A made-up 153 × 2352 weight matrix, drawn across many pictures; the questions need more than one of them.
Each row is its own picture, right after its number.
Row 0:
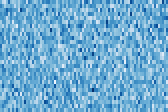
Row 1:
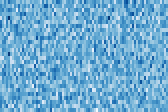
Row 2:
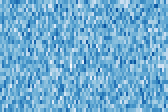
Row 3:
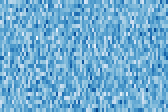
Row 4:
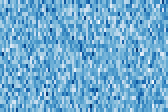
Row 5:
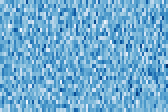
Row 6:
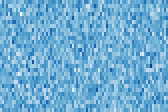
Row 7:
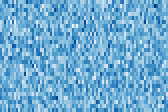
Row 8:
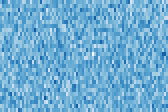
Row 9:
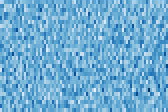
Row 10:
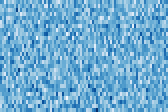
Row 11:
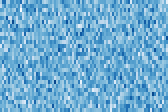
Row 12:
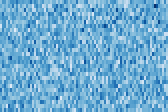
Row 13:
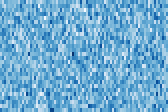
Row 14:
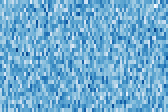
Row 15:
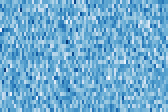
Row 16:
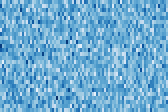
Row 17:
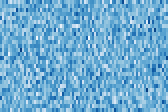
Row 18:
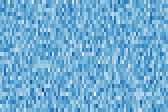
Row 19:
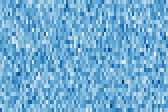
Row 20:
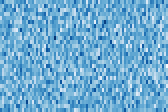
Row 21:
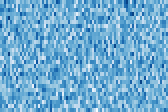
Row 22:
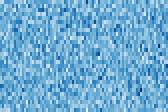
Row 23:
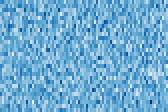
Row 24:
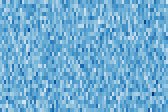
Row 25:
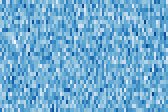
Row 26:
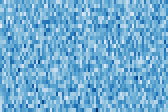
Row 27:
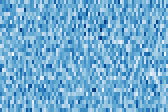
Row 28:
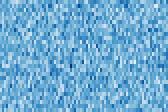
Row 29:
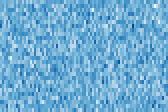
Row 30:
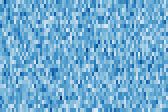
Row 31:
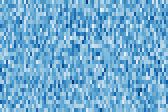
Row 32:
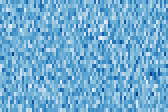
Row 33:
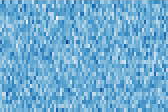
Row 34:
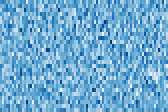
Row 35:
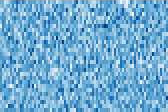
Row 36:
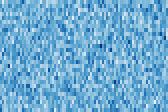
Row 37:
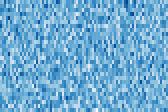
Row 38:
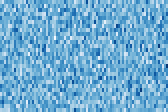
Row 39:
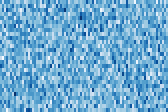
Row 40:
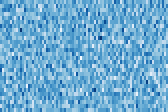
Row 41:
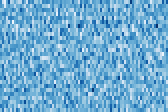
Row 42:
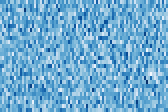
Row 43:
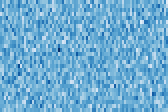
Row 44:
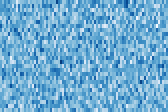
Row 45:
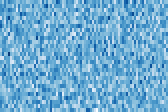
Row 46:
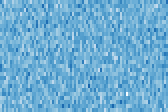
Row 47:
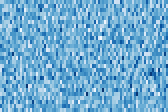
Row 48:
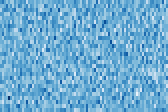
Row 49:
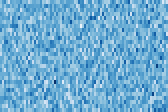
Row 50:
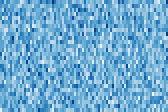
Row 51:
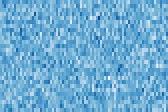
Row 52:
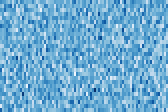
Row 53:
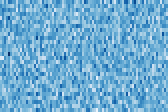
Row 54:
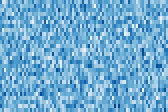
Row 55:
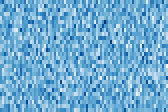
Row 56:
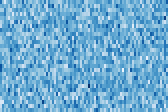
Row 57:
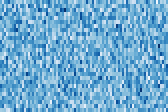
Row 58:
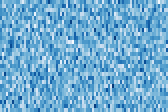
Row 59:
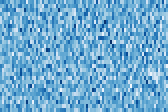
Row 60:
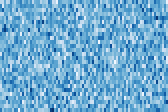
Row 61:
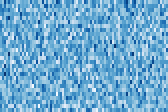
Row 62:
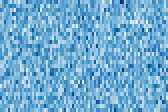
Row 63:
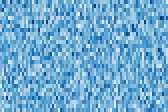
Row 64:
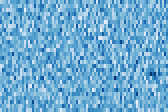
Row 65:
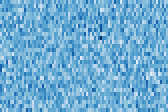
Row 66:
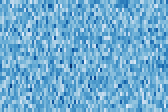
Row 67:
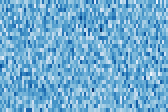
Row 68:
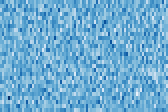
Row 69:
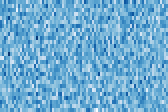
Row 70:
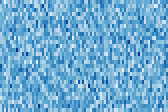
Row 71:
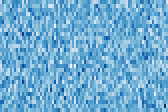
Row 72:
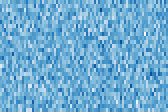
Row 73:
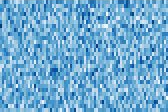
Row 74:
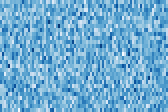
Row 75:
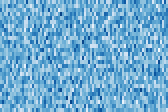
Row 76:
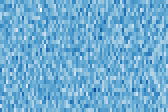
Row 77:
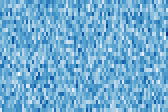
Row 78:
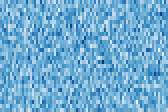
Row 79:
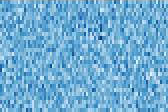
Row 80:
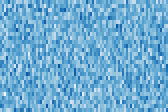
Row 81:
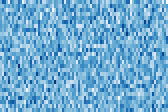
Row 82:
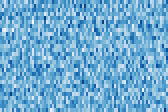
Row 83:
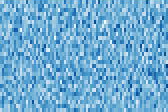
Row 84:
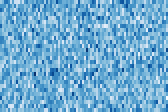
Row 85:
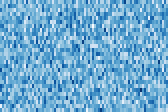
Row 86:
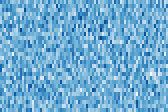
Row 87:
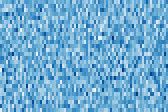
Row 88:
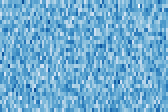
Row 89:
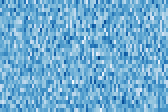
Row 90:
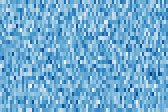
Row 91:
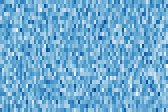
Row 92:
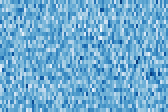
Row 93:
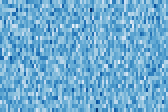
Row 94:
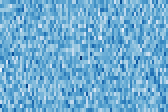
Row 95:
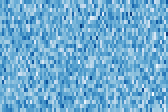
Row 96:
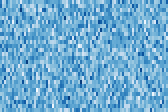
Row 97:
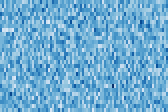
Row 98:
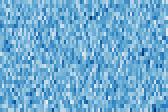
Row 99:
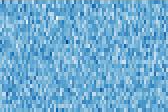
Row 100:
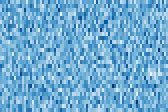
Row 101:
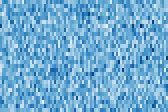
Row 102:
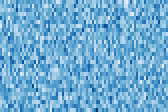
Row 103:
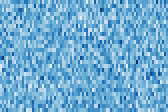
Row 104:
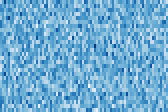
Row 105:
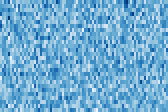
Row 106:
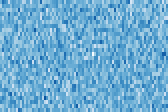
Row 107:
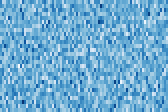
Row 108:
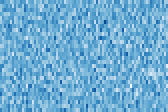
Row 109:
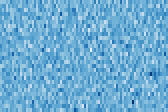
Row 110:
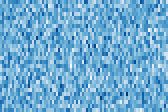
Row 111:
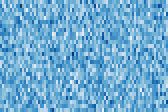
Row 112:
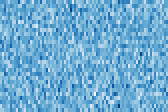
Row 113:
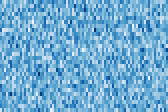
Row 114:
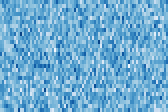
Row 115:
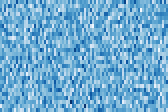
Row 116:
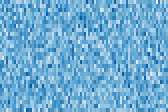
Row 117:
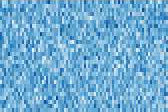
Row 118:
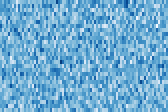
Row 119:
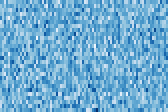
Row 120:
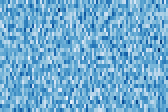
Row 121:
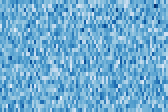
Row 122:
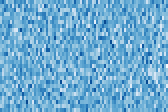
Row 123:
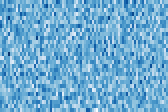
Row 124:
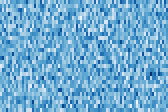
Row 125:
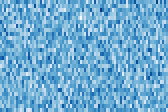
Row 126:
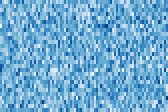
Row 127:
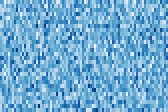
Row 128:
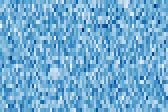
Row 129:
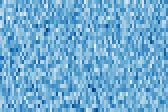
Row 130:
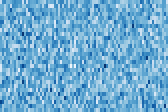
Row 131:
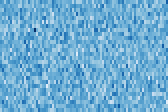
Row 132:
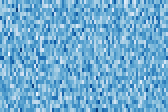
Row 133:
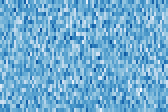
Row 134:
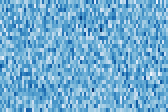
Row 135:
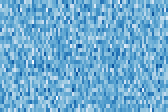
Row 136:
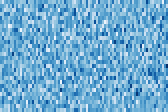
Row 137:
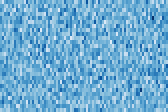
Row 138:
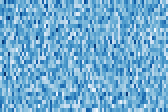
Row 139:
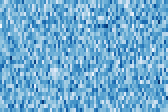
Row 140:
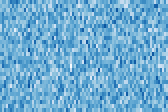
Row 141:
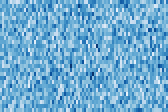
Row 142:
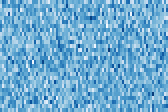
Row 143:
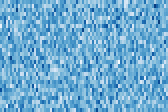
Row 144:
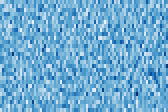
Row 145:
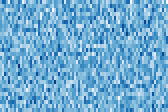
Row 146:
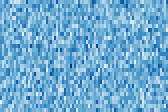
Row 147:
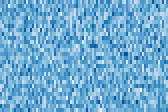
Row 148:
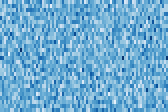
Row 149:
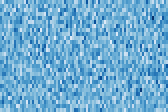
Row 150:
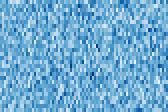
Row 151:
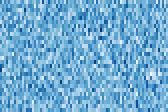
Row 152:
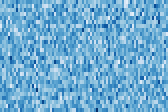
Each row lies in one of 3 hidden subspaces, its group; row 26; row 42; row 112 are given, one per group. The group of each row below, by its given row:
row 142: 112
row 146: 26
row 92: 42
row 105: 26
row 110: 26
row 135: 112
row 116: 42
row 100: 42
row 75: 42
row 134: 42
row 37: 26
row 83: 42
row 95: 112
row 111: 112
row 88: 112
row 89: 42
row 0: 112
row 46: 26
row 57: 42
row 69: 26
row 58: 112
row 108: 42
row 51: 112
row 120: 42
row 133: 42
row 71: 26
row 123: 26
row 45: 26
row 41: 112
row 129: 26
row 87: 42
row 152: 26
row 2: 26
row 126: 26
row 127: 26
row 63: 112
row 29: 26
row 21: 26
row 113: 112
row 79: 42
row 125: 42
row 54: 112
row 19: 112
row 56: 26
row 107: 112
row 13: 112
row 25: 112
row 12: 26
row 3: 26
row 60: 112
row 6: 112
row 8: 112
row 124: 42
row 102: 26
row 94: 42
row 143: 26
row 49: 112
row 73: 26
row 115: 42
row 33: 112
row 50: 112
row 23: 42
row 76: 42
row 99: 112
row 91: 42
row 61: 26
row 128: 26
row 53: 26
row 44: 26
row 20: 42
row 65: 42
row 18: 112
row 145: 112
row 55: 42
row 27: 42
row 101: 26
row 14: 26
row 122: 42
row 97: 112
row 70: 26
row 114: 112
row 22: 42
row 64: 42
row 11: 112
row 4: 112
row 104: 26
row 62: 26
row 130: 26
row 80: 42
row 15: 112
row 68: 42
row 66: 26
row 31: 42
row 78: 42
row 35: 26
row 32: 42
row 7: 26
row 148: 26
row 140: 26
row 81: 112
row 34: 42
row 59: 42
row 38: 42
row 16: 112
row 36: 112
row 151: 42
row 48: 42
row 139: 26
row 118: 26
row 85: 42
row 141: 26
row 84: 26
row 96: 112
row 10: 26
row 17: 26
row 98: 112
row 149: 42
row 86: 42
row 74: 112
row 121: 26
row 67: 42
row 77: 112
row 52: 42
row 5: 42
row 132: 26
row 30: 26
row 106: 112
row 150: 26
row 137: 42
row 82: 112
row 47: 42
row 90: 42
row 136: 42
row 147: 42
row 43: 112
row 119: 26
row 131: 112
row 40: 42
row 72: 42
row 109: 42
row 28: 26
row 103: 42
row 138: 26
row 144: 42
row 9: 42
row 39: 42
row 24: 112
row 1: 26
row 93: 26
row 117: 112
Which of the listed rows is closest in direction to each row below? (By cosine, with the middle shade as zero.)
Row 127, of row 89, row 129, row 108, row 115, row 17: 129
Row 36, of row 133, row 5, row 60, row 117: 60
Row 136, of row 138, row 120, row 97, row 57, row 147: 57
